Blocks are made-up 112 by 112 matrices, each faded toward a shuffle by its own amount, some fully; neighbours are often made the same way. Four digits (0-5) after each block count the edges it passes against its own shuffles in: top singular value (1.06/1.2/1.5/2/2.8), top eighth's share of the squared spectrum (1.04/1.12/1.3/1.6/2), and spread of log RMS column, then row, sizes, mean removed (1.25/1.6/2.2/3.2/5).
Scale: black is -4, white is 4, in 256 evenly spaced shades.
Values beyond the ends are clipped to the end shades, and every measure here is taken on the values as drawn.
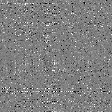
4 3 2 3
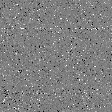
3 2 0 1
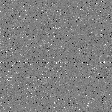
2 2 0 1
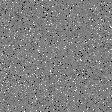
0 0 0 0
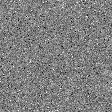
0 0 0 0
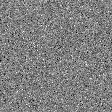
0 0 0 0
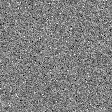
0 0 0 0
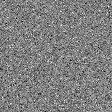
0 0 0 0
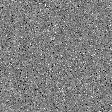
0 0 0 0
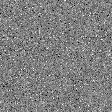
0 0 0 1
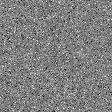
0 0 0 0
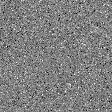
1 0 0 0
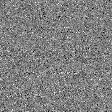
0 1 0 2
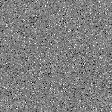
3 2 0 1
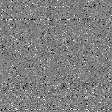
4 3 1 2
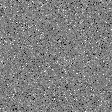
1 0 0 0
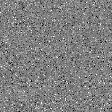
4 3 1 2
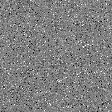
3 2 0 1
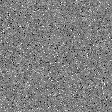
2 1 0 0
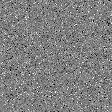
2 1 0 0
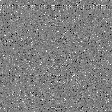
4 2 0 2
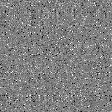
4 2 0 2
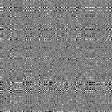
5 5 3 4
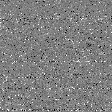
1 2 0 2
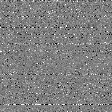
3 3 0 3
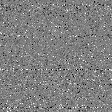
2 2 0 2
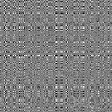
5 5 4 4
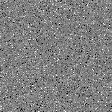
3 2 0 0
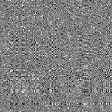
5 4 3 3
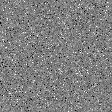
2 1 0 0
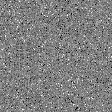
3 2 1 0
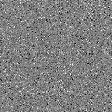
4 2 1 1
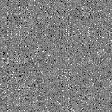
4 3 2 1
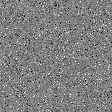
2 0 0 0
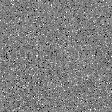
3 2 1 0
